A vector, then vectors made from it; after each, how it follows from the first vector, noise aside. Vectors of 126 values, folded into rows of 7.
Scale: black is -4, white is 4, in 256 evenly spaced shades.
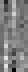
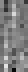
copied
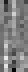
copied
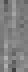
shrunk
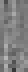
shrunk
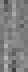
shrunk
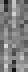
copied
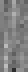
shrunk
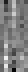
copied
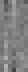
shrunk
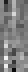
copied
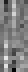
copied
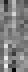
copied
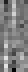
copied
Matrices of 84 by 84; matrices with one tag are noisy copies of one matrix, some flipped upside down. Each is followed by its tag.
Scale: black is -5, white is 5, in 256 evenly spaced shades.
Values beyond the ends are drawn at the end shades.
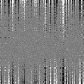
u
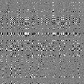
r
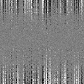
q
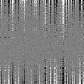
u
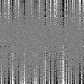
u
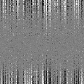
q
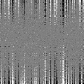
u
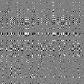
r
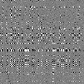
r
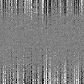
q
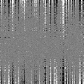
u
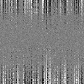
q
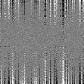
u
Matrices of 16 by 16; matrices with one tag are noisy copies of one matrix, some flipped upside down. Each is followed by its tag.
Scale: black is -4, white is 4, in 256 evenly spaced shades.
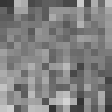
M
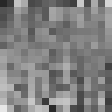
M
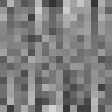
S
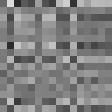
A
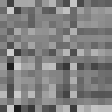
A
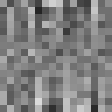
S
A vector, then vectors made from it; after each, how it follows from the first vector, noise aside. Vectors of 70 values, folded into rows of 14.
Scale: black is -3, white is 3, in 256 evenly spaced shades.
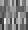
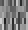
negated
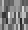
wrapped around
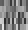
negated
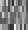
wrapped around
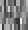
wrapped around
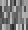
wrapped around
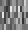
wrapped around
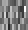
wrapped around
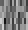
negated
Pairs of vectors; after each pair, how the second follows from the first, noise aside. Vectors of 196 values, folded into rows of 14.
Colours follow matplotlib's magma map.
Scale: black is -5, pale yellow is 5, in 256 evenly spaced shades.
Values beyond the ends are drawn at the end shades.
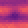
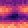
scaled up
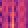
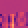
partly zeroed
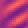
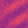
shrunk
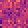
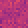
shrunk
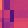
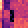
scaled up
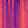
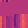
partly zeroed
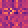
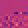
partly zeroed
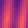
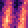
scaled up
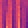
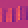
partly zeroed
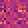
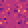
partly zeroed
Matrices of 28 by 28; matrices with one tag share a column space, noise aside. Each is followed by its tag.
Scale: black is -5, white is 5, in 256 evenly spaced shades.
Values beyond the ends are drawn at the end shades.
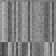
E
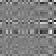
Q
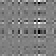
Q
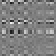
Q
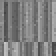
E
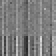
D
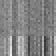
D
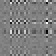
Q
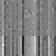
D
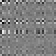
Q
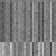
E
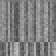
E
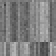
E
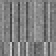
E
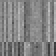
E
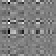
Q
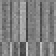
E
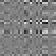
Q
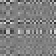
Q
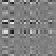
Q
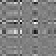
Q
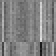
E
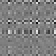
Q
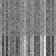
D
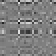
Q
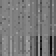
D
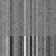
D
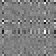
Q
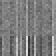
D
